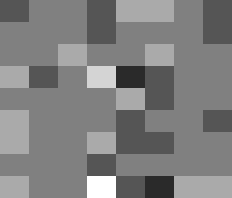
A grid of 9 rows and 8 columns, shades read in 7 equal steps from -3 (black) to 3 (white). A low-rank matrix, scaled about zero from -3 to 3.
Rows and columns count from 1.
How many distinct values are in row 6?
3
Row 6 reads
1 0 0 0 -1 0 0 -1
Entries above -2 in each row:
8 8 8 7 8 8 8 8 7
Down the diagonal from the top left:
-1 0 1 2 1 0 0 0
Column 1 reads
-1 0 0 1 0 1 1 0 1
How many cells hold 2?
1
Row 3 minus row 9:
-1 0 1 -3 1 3 -1 -1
